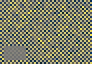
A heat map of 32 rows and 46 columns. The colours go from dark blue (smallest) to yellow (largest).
The bottom left is the calmest part. An odd patch, calmer than its surroundings, sits in the bottom left. The values fall into two levels. There is no overall slope. A checkerboard runs through the table.
